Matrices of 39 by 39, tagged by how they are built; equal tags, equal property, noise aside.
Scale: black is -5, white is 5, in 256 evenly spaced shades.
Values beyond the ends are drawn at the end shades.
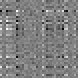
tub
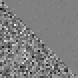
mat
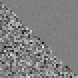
mat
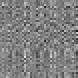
tub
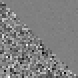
mat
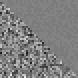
mat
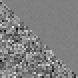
mat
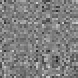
tub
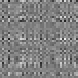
tub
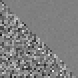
mat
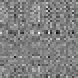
tub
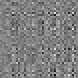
tub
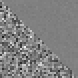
mat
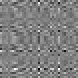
tub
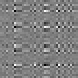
tub
